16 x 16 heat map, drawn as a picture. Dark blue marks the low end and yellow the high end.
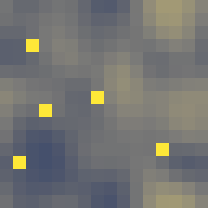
Mirror symmetry: none. Stripes: none. Ninth with the lowest average: bottom left. Histogram: skewed, a long tail of high values. Lone odd cells: 5, each higher than its neighbours.
